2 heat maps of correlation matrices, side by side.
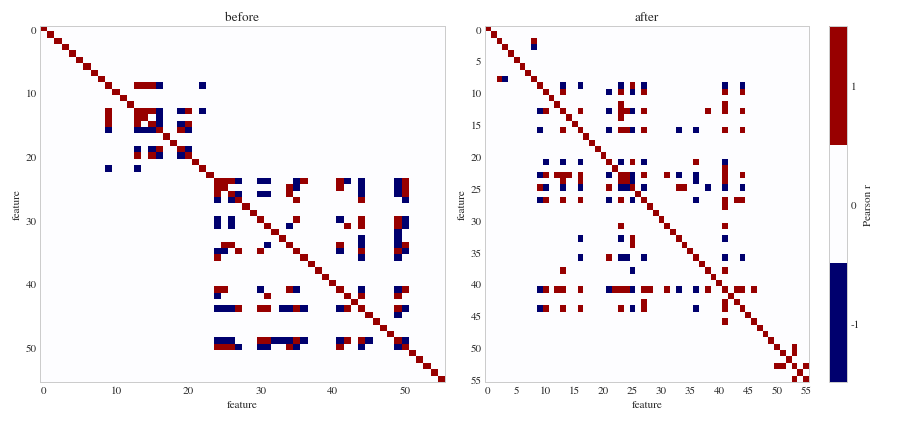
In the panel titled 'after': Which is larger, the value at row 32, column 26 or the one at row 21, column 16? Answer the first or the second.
the first
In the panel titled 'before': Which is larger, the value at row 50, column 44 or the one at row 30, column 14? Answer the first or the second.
the second
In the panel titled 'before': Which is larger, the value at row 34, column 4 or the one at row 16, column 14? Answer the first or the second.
the first
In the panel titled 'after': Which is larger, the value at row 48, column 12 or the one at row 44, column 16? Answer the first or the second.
the second
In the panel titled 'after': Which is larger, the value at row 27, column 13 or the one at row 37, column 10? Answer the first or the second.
the first
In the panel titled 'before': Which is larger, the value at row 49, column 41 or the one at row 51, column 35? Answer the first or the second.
the second
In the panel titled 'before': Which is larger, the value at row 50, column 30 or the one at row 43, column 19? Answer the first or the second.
the second
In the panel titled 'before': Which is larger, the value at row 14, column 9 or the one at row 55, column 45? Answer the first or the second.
the first
